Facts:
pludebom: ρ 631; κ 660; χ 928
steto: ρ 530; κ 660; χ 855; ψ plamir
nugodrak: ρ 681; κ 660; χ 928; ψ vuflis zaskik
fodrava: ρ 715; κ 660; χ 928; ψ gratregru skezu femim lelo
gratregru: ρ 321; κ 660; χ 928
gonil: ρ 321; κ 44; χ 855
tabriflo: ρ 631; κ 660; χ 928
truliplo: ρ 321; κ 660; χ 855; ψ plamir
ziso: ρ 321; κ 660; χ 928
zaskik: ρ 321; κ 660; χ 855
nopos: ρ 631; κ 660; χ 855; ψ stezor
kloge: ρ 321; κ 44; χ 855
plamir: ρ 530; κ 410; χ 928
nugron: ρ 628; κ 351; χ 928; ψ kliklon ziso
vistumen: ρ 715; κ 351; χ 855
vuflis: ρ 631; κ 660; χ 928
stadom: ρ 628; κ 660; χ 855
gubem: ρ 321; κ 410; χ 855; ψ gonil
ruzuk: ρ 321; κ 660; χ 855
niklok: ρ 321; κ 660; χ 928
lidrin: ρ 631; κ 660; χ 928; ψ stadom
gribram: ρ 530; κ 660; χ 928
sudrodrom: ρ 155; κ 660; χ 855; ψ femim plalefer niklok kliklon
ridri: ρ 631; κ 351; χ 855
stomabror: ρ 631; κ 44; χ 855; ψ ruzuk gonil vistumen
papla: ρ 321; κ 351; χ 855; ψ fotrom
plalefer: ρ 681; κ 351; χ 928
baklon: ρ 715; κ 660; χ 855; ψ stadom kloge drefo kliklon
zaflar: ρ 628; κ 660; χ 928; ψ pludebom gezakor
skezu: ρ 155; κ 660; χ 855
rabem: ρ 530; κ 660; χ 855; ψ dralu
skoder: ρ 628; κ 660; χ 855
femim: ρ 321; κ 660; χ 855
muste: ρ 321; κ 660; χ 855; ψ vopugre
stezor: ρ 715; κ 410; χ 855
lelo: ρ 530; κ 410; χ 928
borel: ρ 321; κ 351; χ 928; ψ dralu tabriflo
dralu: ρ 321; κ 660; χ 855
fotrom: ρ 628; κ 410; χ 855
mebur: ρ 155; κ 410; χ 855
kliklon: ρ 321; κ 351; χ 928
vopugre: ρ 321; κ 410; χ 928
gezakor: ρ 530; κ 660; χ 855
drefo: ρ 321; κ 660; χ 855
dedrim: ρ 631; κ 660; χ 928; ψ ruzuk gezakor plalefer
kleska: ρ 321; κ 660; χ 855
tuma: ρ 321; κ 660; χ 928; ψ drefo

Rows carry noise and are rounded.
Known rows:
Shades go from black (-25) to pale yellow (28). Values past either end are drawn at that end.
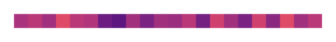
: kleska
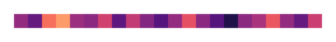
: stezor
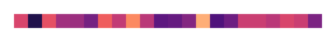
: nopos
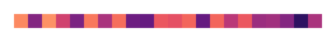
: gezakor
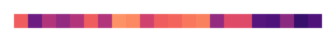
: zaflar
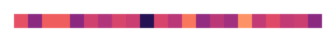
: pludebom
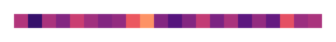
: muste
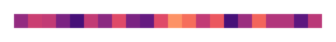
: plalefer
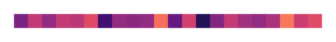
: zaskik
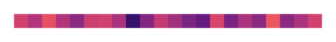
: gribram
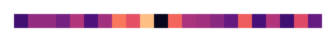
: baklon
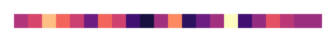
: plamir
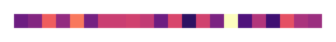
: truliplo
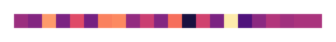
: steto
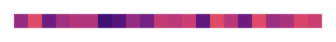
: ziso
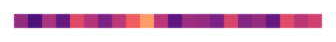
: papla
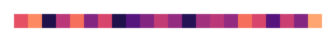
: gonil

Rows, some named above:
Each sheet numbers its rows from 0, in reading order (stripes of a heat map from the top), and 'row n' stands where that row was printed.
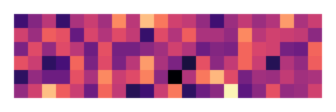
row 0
nugodrak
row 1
pludebom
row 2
vistumen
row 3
gubem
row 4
borel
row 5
plamir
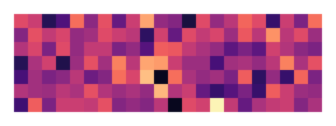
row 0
gubem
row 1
tabriflo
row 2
skoder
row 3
nugodrak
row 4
baklon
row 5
fotrom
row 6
dralu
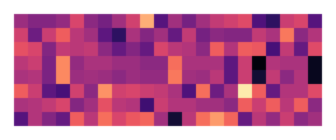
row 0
tuma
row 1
vopugre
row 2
ruzuk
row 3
stadom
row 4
stadom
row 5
stomabror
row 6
ridri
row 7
borel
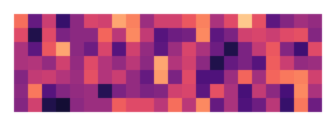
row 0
dedrim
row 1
nopos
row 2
stezor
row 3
fotrom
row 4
vuflis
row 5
kliklon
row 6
nugron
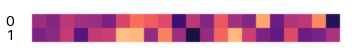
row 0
lidrin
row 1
rabem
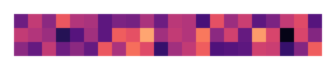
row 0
drefo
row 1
sudrodrom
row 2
fodrava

